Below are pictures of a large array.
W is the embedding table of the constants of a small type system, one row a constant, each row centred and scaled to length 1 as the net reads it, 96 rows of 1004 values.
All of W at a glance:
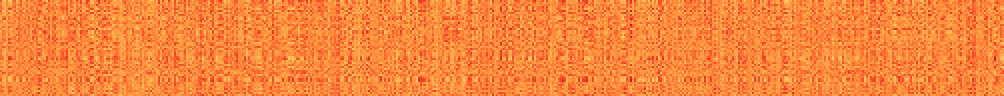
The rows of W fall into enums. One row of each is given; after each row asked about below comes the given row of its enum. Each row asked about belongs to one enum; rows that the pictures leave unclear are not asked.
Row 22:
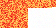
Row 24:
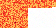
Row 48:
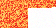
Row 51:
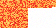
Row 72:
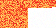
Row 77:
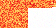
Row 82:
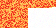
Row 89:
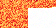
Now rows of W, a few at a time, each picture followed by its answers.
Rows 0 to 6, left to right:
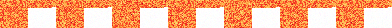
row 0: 51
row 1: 51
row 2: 77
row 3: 51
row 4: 48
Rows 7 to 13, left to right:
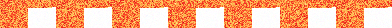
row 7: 22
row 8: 82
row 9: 22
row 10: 51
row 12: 48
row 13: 82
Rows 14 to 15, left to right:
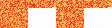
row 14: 77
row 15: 51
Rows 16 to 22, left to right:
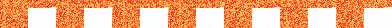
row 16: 89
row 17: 24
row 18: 24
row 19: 24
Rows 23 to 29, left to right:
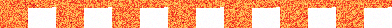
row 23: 77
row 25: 51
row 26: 24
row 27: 82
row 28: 48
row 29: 48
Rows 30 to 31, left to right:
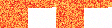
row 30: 77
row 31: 24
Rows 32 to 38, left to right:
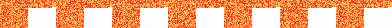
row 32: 24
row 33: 77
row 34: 24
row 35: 48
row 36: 24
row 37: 51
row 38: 24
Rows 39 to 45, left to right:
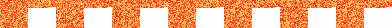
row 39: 22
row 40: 48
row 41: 24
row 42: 22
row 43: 82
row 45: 82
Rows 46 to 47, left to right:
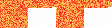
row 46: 72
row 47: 24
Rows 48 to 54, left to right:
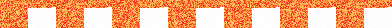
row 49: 82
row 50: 22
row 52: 51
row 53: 82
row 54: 82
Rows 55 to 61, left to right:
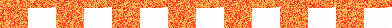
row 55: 51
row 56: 22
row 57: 82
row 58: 22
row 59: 22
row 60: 77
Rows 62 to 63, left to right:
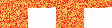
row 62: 48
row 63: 82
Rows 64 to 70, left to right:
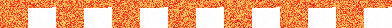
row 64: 77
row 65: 51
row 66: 22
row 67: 82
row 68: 89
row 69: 77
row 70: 72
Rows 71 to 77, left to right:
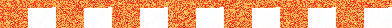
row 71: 51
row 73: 24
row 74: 48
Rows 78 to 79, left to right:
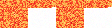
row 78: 51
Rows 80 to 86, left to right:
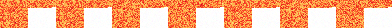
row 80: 51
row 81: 51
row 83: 77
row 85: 82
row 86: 72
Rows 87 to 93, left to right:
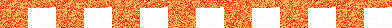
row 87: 82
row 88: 82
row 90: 72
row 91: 22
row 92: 89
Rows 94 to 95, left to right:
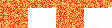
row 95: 24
